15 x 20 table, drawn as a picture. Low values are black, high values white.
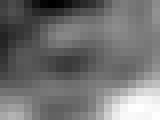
Lone odd cells: none. Slope: up to the bottom right. Ninth with the highest average: bottom right. Ninth with the lowest average: top left.
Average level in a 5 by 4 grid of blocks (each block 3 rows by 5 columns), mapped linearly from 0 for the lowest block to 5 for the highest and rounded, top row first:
0012 | 0222 | 1112 | 1123 | 2135
